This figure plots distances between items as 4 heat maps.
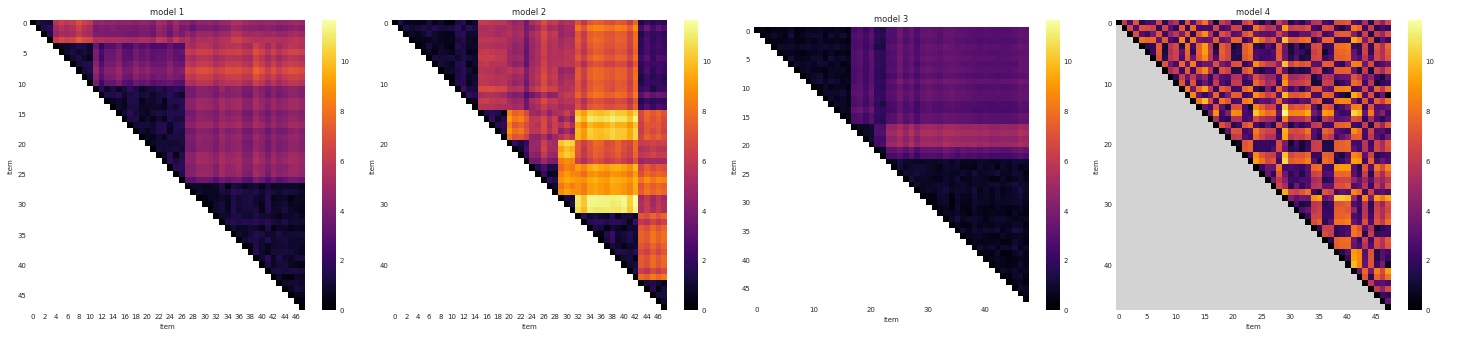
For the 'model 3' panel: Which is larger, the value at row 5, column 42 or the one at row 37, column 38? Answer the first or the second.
the first
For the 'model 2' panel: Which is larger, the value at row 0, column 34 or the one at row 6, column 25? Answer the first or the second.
the first
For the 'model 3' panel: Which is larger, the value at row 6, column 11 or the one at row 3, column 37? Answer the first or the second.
the second
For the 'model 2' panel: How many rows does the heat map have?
48
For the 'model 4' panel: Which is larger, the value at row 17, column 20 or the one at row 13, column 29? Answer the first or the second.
the second
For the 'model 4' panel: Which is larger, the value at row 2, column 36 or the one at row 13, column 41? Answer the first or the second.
the second
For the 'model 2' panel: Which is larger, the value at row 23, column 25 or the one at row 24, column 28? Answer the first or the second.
the first
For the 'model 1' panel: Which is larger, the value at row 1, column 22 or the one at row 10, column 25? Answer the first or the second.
the first
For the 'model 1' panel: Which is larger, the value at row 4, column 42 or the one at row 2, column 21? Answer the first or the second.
the first
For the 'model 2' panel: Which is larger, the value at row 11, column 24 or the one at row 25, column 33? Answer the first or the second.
the second
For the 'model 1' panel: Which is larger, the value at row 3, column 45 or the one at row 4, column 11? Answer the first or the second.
the first
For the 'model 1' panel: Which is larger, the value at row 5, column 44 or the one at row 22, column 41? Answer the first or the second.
the first
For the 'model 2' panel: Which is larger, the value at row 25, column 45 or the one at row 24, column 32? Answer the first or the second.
the second
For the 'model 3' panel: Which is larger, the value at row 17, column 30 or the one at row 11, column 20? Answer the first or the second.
the first
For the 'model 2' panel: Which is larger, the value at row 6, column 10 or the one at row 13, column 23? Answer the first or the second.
the second
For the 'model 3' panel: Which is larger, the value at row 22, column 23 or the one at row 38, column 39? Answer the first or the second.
the first
